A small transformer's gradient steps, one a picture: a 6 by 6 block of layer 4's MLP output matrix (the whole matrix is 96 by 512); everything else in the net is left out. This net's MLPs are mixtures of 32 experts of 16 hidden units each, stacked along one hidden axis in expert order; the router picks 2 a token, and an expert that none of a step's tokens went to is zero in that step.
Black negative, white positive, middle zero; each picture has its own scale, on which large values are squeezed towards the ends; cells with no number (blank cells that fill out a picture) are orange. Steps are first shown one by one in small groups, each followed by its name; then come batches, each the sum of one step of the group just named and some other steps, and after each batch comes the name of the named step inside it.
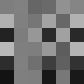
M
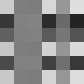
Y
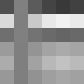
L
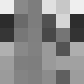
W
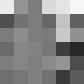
W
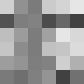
Y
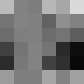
Y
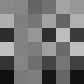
M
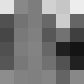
W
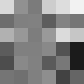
Y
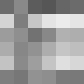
L
